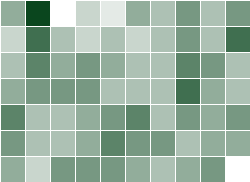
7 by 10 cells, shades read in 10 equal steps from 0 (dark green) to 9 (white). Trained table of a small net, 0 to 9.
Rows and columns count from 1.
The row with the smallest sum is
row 5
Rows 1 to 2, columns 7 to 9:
6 4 6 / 6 4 6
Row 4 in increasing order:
2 4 4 4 5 5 6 6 6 6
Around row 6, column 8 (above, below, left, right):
4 5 4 5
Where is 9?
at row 1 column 3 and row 7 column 10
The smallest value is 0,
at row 1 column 2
